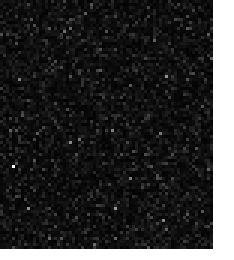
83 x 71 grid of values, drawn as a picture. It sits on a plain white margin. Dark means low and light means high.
Overall the values sit about 10% of the way up the scale. The grain is fine, like static. No overall slope runs across the table. No single row or column stands out from its neighbours. Most values sit low, with a long tail of high ones. No seam splits the table.
